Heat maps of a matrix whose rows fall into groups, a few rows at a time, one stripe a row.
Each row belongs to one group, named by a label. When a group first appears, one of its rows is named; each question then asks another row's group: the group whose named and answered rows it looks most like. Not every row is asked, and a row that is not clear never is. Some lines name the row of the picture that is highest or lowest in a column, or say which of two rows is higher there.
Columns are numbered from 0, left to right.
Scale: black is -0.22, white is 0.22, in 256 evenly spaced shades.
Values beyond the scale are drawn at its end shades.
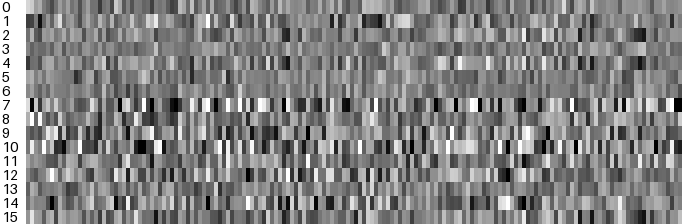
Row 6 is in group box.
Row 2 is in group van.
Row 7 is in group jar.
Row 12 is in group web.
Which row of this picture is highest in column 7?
9
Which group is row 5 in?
box
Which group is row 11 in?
jar
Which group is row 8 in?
van
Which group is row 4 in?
van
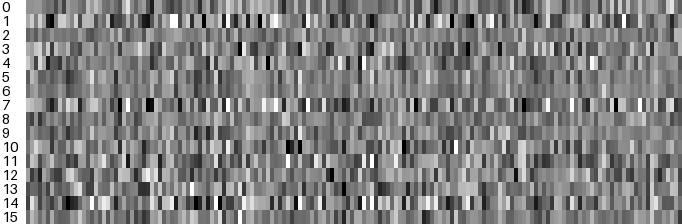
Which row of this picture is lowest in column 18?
15
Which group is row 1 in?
jar
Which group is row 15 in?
box
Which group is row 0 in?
jar
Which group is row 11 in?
web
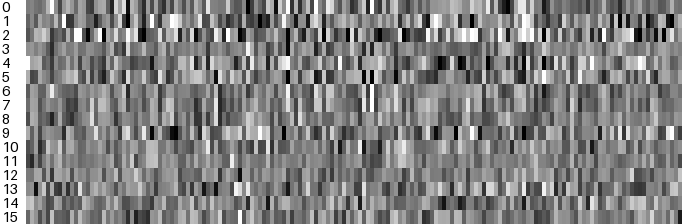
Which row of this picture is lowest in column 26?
4
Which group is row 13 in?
van
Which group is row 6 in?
web
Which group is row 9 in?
jar
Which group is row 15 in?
box
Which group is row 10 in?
van
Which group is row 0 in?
web
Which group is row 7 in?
web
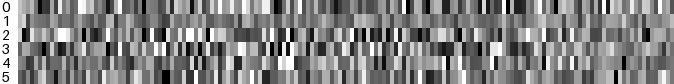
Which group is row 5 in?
jar
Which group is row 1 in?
van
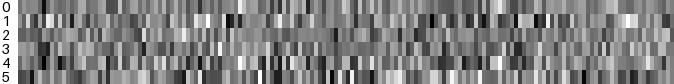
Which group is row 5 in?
van
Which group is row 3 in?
jar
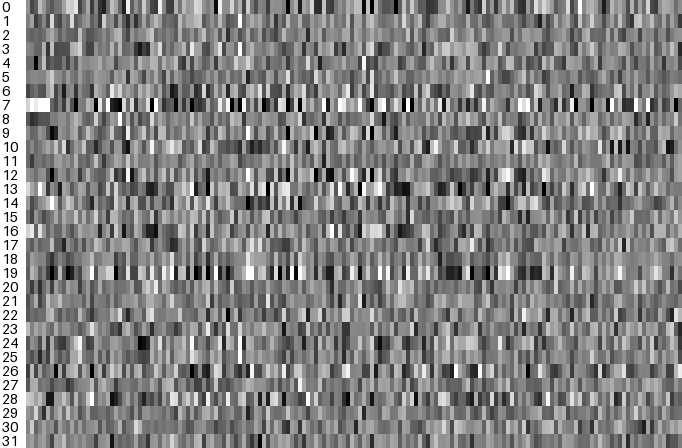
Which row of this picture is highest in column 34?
19
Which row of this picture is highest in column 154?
20
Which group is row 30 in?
van
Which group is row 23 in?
jar
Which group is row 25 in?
box
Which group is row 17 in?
jar
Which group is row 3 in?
box
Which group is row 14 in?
web
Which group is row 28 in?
jar
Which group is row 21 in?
van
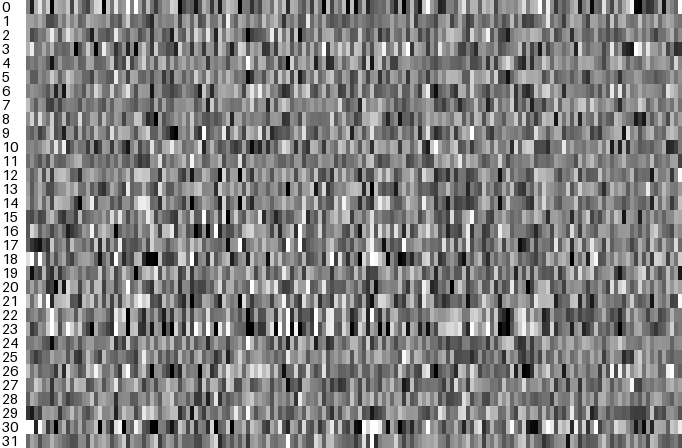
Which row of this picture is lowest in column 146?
10
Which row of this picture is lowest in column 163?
19
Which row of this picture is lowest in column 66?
23
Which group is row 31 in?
web
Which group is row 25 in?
box
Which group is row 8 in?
van
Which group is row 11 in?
box
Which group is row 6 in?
jar
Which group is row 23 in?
web
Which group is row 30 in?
van
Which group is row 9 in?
jar
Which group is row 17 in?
box
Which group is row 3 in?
box
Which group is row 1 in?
jar
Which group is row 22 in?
web
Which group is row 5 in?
web
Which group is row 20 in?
jar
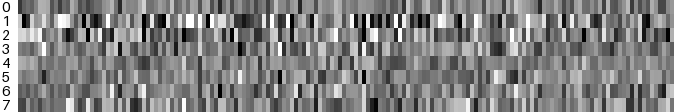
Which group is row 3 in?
web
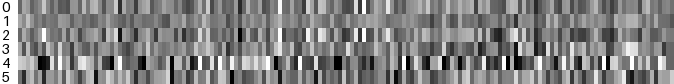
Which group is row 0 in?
web
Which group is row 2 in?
web
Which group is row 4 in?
jar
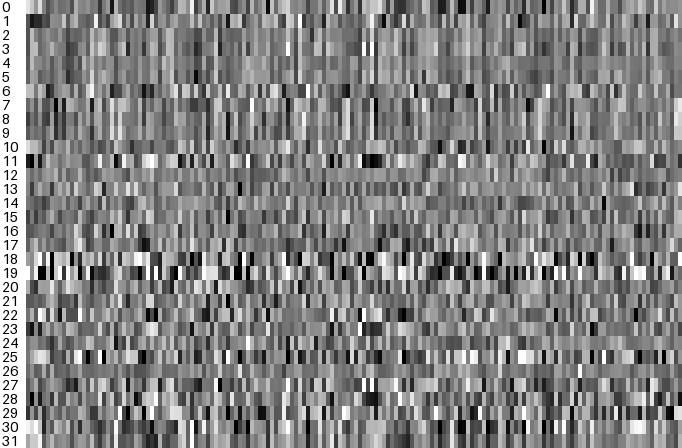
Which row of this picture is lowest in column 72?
24
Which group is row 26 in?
box
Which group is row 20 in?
web
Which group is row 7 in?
jar
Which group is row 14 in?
box
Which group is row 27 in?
web
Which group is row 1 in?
box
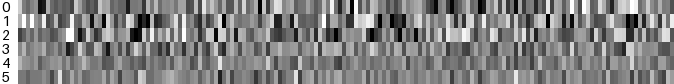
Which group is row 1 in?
van
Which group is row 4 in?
jar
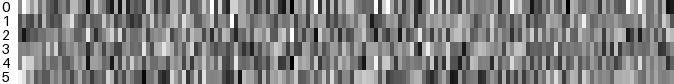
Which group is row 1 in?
box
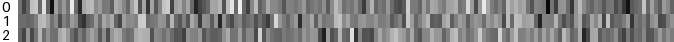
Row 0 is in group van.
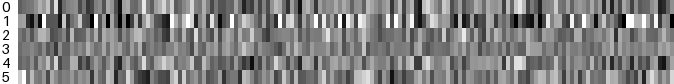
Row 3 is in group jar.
